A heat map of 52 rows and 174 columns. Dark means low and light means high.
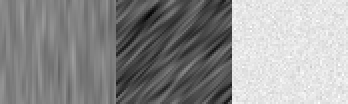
The table splits into one row of 3 panels. Panel 1,1: middling, streaked downward, faint in contrast. Panel 1,2: low, slanting up to the right. Panel 1,3: very high, fine-grained, faint in contrast.
